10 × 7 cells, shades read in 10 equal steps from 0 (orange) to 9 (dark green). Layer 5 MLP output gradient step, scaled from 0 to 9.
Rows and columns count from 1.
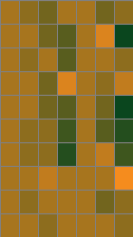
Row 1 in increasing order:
3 3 3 4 4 5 5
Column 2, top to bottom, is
4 3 4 3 3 4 4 3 4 3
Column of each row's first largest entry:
3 7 4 3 7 7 4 1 6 3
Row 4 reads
3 3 5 1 3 4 2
